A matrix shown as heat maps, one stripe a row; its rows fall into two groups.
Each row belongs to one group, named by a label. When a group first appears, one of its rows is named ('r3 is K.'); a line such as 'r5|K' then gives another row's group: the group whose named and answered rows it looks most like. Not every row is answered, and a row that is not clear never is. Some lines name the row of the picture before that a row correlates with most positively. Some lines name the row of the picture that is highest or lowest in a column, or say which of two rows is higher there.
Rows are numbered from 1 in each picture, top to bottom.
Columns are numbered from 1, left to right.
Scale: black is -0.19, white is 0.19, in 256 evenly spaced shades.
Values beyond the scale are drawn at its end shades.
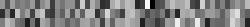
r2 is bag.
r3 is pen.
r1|pen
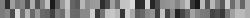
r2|bag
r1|pen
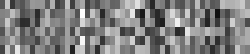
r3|pen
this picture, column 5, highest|6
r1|bag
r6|bag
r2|pen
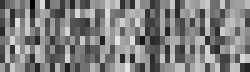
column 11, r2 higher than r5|Yes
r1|bag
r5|pen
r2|bag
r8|pen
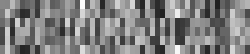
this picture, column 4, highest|3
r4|bag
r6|pen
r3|bag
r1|pen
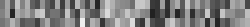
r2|bag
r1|bag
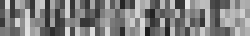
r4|bag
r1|bag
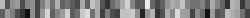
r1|pen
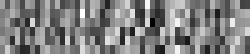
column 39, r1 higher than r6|Yes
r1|pen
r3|pen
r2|pen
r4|bag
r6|pen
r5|bag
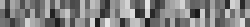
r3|bag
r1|pen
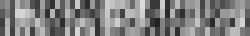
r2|bag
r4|bag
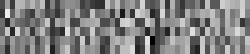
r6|pen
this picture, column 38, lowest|1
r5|pen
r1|bag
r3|pen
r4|bag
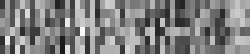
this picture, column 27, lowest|1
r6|bag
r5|bag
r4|pen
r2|bag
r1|bag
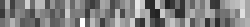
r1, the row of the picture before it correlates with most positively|2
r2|bag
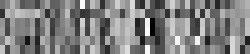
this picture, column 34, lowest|2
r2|bag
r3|pen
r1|pen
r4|pen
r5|pen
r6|pen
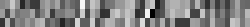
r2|pen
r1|pen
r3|bag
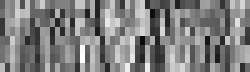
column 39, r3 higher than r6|Yes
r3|bag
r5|pen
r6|pen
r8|pen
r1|bag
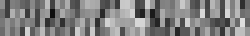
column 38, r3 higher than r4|Yes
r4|bag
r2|pen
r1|pen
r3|bag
